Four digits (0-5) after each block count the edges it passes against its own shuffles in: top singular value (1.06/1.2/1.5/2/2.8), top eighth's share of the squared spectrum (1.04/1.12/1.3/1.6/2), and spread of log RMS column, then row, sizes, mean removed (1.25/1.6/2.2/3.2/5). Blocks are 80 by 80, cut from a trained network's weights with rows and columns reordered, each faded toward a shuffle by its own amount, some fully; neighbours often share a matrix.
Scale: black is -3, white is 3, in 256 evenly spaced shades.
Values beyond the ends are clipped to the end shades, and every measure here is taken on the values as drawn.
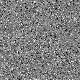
0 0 0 0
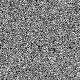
1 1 0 0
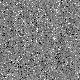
0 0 0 0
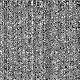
3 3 1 2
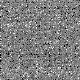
2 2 2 0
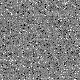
1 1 1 0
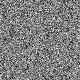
0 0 0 0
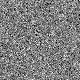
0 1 0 0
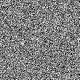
2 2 0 0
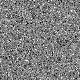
0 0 0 0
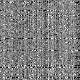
4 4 0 3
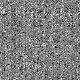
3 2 0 2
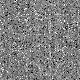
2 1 0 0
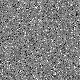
0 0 0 0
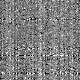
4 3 0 3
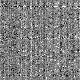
3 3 0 3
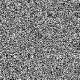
3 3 0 1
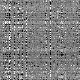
4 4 4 1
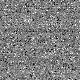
2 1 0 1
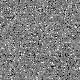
1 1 0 0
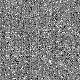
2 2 0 1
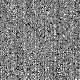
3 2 0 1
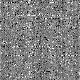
2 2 0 2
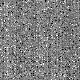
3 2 0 1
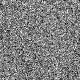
2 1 0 0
